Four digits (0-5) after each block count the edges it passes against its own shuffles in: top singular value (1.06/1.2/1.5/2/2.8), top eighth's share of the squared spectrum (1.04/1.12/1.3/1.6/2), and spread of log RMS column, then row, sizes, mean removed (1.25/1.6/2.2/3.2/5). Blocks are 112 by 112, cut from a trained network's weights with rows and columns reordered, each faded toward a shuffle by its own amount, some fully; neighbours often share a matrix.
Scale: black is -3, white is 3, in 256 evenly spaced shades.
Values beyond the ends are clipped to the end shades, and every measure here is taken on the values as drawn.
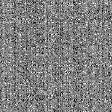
3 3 1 3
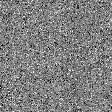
1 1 0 0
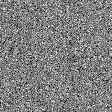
0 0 0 0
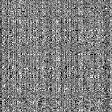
4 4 1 3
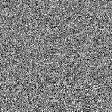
3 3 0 2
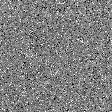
0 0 0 0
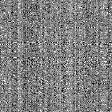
4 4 1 3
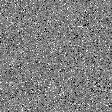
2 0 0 0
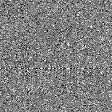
3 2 1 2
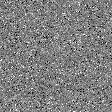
1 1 0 0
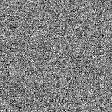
3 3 0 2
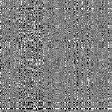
5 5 4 3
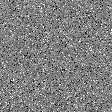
0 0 0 0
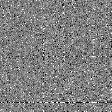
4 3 2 2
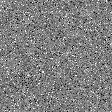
1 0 0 0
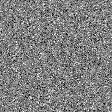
2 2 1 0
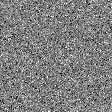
0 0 0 0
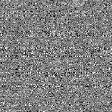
3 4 1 3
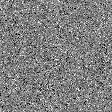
1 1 0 0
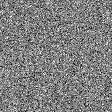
0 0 0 0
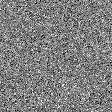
1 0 0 0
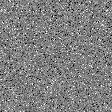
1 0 0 0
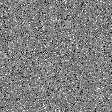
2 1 0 0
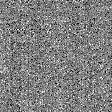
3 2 0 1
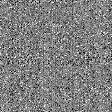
2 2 0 2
